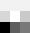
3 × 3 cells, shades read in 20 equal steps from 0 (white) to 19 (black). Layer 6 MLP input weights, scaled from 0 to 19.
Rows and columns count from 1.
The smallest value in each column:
1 0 1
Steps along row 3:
down down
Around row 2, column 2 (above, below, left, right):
1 12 3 4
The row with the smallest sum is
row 1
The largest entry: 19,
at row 3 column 1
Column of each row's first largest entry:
1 3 1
